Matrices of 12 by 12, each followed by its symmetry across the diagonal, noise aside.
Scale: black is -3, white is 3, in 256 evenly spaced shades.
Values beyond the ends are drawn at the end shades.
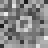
symmetric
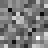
symmetric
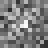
symmetric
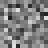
antisymmetric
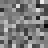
neither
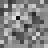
symmetric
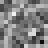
symmetric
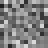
antisymmetric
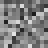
antisymmetric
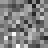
neither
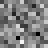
neither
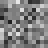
antisymmetric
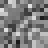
symmetric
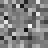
antisymmetric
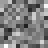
symmetric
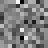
neither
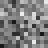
antisymmetric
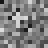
symmetric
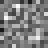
symmetric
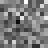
neither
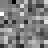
antisymmetric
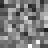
neither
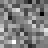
antisymmetric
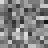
neither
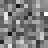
neither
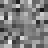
antisymmetric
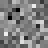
symmetric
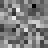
neither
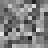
antisymmetric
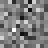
neither
